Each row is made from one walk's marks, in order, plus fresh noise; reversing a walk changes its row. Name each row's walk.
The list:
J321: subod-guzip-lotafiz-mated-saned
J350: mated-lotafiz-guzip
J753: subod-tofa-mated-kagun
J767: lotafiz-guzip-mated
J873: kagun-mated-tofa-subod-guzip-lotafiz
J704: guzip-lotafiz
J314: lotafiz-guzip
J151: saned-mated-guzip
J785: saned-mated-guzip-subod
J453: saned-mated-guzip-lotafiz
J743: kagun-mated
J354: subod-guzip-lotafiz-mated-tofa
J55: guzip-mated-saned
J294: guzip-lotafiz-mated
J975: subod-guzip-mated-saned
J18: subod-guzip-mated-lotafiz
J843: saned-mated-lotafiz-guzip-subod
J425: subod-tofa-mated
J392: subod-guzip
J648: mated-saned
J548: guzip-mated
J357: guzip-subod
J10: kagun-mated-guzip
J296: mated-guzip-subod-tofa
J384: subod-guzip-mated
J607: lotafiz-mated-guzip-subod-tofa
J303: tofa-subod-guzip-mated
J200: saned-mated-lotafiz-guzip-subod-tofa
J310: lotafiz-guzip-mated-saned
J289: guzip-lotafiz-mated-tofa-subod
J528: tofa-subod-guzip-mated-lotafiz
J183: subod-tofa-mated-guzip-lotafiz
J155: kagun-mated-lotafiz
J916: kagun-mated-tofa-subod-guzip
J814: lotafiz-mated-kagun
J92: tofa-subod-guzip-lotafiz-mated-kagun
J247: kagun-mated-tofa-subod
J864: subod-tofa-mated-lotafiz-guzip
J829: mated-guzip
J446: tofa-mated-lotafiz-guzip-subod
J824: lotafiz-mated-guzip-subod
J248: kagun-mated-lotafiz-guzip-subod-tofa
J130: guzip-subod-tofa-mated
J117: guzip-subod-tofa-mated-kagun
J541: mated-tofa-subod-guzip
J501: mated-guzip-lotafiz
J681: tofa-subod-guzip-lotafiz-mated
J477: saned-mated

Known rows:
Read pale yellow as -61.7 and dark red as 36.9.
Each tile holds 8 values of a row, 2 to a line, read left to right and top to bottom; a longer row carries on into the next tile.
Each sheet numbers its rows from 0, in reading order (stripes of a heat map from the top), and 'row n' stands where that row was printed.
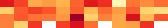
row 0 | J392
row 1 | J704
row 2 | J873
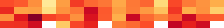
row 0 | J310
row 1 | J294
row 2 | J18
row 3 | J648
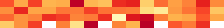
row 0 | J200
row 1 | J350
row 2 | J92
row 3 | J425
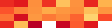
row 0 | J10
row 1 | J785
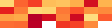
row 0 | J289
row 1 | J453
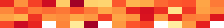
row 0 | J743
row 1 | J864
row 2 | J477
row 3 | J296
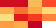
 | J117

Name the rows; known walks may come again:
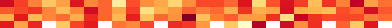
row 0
J151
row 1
J294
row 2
J183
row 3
J704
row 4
J916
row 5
J814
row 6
J314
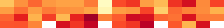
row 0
J501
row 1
J321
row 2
J55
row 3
J10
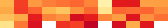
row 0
J681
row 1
J975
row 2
J829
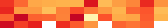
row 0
J648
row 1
J453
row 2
J425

